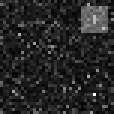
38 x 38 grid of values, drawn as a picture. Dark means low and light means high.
The halves do not mirror each other. In the top right lies a patch that is higher than the rest. No regular stripes run through it. Most values sit low, with a long tail of high ones. The top right is the ninth with the highest average.
